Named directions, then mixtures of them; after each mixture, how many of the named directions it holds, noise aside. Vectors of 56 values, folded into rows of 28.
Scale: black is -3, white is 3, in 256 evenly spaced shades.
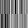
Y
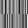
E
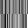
two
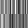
two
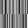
one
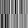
one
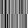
two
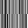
two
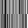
two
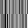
two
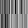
one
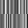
one
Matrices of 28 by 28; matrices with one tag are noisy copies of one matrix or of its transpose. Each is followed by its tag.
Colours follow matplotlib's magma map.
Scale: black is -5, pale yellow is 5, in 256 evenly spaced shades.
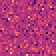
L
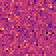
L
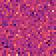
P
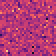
L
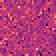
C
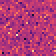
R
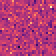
L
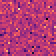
L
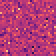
L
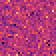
P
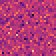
R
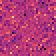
P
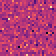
L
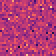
L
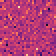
C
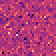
R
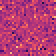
P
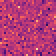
C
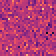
L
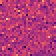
C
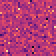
L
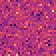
P
